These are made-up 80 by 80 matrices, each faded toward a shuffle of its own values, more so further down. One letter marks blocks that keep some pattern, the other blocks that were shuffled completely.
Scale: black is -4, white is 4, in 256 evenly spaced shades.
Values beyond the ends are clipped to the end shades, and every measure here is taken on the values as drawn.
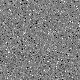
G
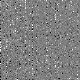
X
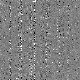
X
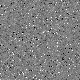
G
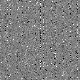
X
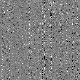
X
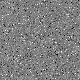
G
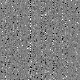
X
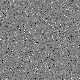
G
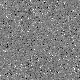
G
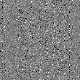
X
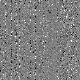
X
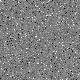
G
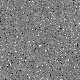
G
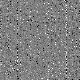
X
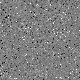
G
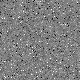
G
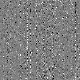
X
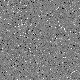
G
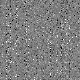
X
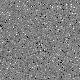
G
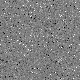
G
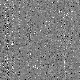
X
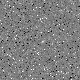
G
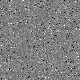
G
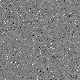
G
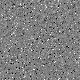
G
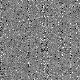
X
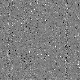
X
